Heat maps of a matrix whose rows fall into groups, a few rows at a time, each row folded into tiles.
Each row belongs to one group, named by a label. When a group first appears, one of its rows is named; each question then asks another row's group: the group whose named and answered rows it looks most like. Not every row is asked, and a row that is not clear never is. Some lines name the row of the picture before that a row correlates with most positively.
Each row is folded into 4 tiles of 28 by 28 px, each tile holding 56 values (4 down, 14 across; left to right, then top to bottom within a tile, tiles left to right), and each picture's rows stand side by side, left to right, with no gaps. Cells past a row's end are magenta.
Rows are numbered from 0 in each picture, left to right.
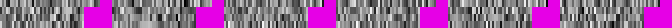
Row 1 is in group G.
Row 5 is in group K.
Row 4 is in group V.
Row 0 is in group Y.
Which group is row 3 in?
V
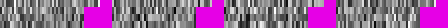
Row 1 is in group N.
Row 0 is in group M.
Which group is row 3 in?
N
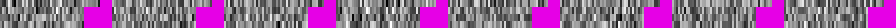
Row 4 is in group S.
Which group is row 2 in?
Y
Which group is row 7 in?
V
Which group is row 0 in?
N
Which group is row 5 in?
Y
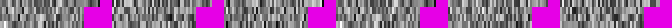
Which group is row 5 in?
S
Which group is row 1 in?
S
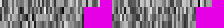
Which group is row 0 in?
N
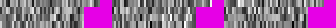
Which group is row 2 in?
V
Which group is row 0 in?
Y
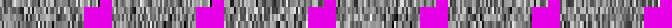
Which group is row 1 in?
K
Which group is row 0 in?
V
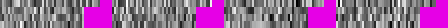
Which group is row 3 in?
Y
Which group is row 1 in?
M
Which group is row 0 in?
V
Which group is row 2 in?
G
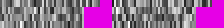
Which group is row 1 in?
S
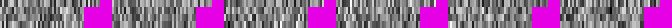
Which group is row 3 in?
M
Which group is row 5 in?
S
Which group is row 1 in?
K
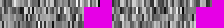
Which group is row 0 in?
V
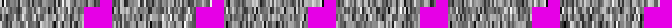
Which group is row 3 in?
Y
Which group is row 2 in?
K
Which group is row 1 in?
N
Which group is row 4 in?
V
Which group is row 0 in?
Y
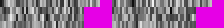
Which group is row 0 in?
G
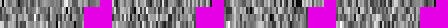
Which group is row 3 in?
N
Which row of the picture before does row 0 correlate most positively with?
1
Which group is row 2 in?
G
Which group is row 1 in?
K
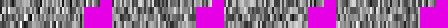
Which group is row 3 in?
V
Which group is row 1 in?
S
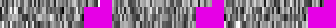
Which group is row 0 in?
N
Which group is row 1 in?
K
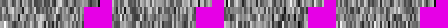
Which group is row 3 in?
V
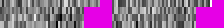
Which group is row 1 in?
M
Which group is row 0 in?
G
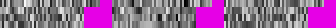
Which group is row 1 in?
G
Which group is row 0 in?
S
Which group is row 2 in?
S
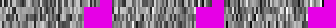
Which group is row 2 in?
V
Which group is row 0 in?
S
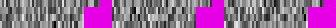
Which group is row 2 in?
Y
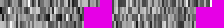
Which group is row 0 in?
G
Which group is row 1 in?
M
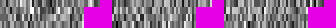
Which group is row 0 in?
Y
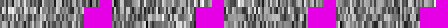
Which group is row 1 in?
N
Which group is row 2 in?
V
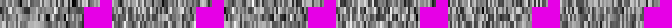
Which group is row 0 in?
G
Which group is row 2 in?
G
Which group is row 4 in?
S
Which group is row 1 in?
Y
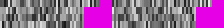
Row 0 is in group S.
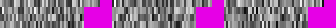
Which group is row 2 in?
V
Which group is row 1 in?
S
